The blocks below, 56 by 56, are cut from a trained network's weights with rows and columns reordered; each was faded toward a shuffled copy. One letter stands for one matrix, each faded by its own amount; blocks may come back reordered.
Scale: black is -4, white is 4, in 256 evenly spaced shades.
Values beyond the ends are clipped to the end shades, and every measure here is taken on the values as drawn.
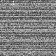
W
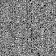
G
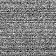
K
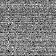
K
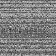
W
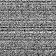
K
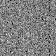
G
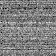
K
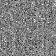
G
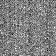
G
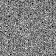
G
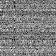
K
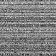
W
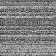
W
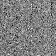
G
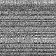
W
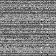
W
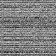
W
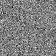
G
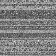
W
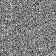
G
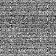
K
